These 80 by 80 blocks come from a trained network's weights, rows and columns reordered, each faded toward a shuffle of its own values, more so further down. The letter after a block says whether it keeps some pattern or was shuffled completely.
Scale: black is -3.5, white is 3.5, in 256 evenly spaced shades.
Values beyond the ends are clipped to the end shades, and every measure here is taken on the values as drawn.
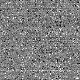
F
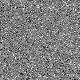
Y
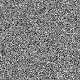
F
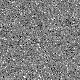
Y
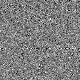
F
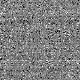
F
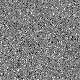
Y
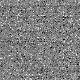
F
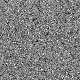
Y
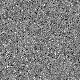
Y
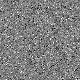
Y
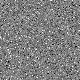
Y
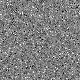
Y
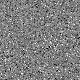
Y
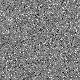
Y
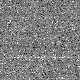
F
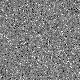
Y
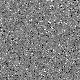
Y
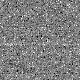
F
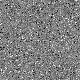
Y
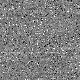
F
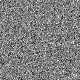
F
